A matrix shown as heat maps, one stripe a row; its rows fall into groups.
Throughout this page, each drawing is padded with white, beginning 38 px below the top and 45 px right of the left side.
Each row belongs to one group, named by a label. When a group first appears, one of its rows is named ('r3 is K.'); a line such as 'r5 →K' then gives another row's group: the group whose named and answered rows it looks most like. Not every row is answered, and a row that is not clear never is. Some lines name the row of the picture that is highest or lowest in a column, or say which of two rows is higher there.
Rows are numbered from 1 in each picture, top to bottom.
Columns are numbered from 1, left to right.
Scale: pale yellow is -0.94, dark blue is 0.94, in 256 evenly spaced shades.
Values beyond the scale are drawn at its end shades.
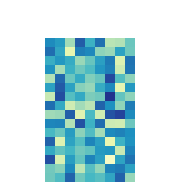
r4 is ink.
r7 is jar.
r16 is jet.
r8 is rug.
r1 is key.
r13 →ink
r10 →key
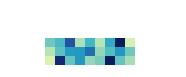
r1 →jet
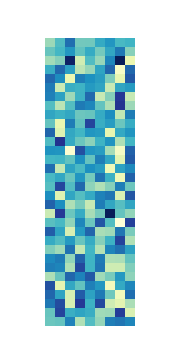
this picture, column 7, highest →20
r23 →jet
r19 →rug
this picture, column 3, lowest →13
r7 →jet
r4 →ink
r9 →ink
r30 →key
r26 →key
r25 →key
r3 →jet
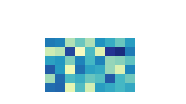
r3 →key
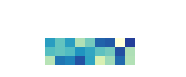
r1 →ink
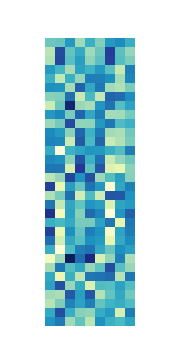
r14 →key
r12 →key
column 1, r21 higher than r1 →Yes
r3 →jar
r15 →key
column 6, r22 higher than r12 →No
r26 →jar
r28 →rug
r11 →key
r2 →jar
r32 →rug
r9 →key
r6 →key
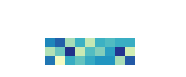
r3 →ink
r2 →jet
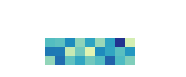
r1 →jet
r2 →rug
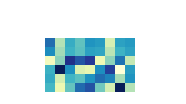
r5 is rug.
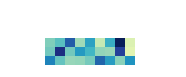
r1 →jet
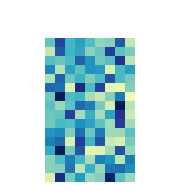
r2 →jar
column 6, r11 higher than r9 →Yes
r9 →jet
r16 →jar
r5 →jar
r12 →key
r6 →key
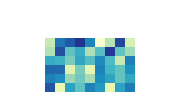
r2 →jar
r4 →rug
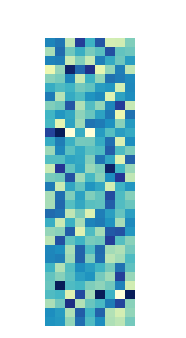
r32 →key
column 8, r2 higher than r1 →Yes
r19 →jar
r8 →jet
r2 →jar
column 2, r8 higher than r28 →No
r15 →jar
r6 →ink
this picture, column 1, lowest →4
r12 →ink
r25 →key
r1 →key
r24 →key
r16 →jet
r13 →jar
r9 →ink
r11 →rug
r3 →rug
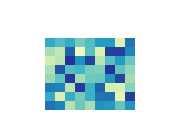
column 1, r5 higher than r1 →No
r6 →key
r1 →ink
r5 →jet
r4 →jar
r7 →ink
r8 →rug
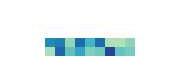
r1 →key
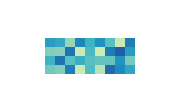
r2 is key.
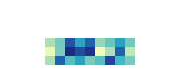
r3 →jar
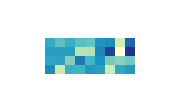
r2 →ink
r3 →key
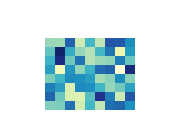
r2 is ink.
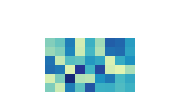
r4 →key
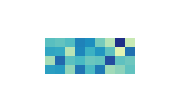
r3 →jar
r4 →key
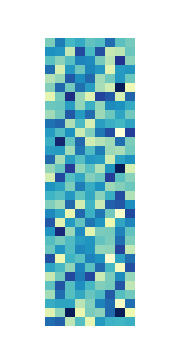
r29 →jar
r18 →jet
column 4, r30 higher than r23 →No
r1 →jar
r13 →key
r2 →key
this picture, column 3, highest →31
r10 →rug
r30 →ink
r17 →key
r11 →ink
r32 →rug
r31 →jet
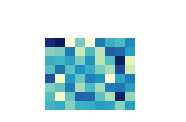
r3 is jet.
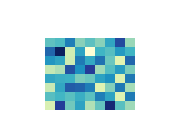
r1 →jet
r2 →rug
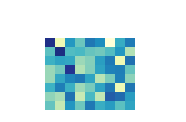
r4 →jet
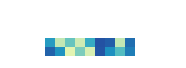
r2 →rug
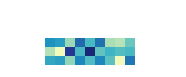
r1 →key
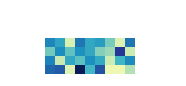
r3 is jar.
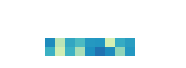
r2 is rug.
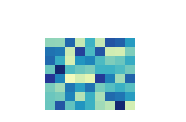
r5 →rug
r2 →key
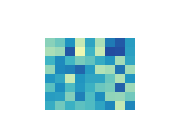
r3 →ink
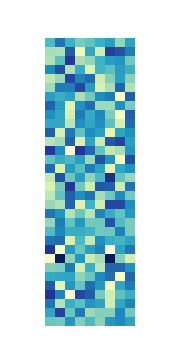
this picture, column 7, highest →25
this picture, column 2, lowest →24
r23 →rug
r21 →jar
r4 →rug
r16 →jar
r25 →jar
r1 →ink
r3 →jet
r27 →ink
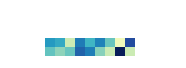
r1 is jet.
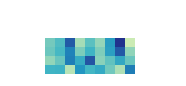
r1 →jet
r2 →jet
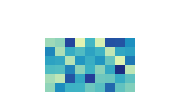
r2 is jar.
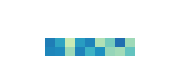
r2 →key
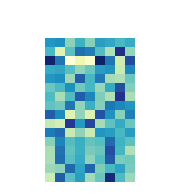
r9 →rug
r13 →jar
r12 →jar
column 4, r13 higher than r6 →Yes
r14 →jar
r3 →rug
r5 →key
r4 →ink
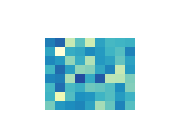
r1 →rug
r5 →key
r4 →ink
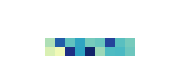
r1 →jar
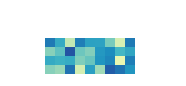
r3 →ink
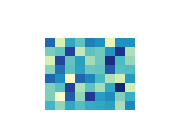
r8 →ink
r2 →jet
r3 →jar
